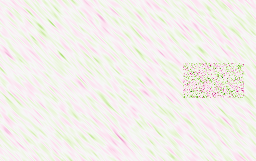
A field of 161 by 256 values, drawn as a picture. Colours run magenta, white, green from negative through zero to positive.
Mirror symmetry: none. Odd rows or columns: none. Roughest part: middle right. Slope: none. Histogram: heavy tails on both sides. Odd patch: rougher, in the middle right.
